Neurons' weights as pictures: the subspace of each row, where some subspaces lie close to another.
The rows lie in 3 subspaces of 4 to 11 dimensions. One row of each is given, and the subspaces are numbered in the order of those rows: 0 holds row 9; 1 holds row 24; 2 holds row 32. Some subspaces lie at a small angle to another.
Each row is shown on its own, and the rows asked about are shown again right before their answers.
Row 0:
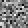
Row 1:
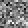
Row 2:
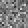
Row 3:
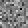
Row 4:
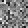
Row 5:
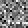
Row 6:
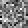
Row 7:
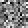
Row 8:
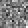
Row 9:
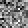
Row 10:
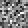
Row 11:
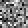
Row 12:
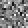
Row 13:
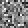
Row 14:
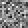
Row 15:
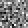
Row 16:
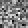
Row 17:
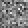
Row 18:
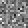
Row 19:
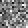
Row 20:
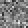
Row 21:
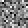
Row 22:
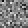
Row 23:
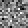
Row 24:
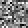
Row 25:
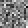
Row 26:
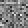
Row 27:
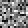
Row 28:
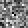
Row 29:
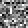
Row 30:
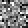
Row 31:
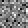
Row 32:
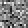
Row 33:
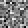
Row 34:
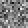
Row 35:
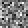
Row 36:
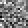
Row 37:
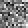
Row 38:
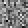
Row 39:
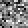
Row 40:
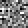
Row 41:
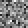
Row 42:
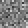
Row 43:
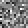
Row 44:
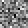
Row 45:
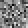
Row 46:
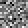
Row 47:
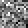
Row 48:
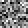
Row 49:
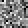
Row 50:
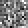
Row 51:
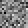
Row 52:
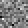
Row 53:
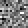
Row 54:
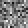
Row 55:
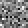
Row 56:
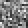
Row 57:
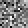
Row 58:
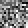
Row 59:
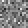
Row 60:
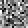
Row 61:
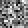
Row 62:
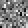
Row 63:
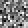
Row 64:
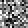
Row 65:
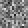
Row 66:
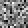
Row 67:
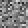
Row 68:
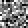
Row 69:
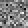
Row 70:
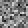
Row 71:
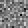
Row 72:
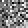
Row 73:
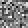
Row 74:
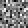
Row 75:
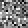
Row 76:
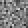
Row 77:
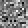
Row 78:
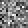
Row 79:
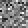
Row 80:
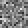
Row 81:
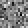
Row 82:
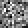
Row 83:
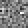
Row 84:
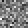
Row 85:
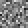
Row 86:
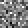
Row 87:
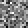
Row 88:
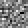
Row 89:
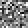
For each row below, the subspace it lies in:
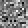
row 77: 1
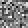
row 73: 1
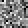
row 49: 0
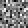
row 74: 0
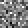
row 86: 0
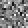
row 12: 2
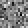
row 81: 2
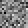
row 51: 0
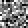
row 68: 2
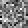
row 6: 1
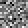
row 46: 2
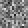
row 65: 2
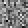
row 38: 0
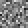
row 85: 0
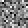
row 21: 0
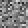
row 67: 1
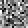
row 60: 2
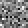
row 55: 0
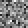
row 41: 0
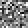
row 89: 1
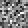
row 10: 1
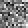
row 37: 0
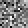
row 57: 0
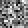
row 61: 0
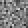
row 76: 2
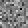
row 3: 1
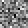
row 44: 0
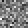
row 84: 0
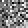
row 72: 0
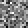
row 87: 2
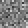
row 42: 0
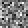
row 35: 2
